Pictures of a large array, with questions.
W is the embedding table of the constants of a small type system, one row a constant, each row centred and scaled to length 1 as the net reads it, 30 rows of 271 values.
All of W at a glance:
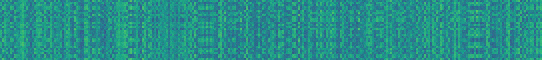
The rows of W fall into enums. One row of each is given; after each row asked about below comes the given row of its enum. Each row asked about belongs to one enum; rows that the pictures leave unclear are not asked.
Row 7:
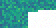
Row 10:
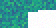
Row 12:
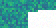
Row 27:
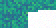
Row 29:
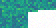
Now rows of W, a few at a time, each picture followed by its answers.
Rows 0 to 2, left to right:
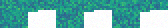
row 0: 7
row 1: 27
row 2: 12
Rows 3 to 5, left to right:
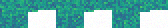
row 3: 29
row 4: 29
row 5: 27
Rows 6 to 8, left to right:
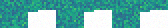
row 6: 10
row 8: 27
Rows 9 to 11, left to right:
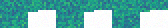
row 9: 10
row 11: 29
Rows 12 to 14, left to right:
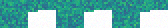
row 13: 29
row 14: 10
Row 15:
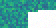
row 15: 12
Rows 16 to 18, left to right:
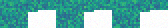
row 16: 12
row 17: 27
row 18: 12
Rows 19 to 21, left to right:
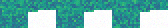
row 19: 29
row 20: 29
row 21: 12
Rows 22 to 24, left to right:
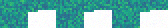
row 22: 12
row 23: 27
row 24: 7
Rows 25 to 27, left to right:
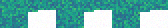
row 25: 29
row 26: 7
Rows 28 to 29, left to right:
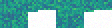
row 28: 27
